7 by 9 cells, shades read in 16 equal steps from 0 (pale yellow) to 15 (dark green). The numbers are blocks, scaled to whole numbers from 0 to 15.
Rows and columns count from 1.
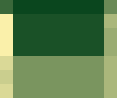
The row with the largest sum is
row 1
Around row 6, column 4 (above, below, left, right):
8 8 8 8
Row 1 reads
12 15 15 15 15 15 15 15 9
